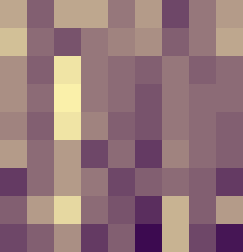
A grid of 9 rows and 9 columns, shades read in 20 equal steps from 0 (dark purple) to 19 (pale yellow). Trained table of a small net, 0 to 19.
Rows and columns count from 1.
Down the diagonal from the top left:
13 8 18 9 7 4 8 7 1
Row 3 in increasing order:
7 7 7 8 8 9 9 11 18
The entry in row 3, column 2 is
7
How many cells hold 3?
1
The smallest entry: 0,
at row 9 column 6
